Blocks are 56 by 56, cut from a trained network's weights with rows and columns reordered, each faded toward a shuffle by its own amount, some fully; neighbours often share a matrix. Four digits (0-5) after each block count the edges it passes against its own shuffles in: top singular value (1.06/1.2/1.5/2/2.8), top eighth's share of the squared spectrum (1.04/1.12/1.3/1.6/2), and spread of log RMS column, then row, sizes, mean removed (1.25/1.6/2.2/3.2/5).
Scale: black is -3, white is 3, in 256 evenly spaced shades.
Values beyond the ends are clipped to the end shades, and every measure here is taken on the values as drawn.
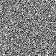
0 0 0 0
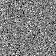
0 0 0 0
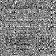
3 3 2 1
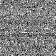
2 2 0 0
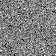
0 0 0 0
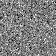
1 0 0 0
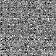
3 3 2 1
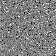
0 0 0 0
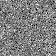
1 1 0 0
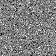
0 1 0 0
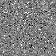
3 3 0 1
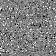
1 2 0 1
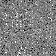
2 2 1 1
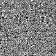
2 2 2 0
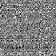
3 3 2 1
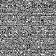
3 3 1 2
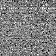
2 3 1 1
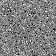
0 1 0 0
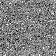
1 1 0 0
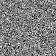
1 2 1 0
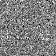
2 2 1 0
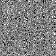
2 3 3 1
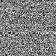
3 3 0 2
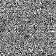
2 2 0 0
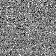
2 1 0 0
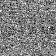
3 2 0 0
